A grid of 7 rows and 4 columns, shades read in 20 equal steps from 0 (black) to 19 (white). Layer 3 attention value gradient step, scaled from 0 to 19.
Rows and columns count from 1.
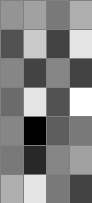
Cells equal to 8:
1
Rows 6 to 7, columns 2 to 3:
3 10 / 17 9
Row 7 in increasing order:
5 9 13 17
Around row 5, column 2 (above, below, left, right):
17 3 10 7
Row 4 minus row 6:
-1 14 -4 7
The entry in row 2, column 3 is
5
